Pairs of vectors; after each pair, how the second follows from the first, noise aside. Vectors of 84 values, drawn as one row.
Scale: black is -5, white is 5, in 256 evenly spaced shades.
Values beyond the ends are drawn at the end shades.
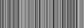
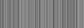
shrunk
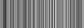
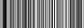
scaled up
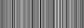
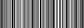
scaled up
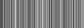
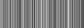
reversed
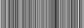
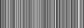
sign-scrambled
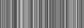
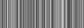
reversed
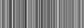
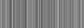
shrunk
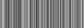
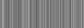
shrunk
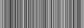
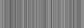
shrunk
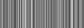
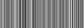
sign-scrambled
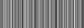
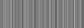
shrunk
